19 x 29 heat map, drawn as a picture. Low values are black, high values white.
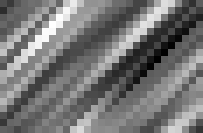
Ninth with the highest average: top left. Grain: diagonal, up to the right. Ninth with the lowest average: middle right. Odd rows or columns: none.
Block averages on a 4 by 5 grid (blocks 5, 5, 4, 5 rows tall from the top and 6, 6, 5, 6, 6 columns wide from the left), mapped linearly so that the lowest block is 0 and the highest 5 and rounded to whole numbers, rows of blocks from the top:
25230 / 42201 / 32103 / 12323
